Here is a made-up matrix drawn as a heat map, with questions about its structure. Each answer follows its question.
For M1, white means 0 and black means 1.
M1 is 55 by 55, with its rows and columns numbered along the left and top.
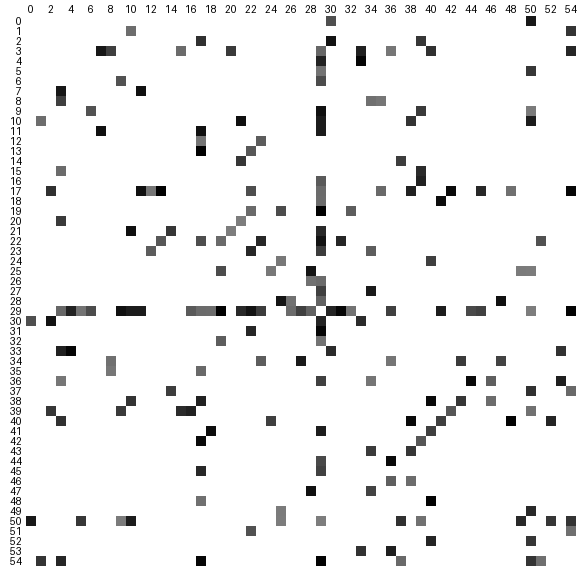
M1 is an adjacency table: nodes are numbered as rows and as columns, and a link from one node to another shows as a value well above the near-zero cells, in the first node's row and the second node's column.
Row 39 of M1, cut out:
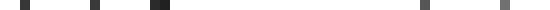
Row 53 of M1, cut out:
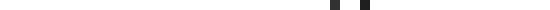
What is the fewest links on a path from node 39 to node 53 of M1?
4
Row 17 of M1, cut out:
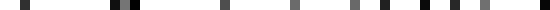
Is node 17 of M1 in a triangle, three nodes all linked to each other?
yes
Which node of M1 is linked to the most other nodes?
node 29
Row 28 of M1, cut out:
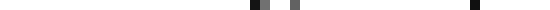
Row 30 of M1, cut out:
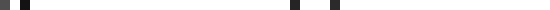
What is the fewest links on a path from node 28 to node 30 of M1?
2
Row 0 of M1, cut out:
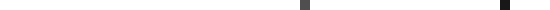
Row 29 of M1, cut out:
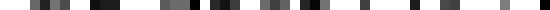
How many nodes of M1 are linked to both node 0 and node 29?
2
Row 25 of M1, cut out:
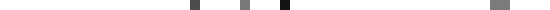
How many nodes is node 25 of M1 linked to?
5
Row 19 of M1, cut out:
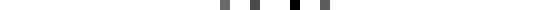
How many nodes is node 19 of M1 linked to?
4
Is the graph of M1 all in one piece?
yes
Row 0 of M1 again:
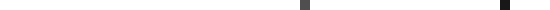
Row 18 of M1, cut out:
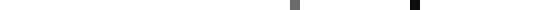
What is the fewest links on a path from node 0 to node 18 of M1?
3
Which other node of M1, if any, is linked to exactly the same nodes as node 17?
none
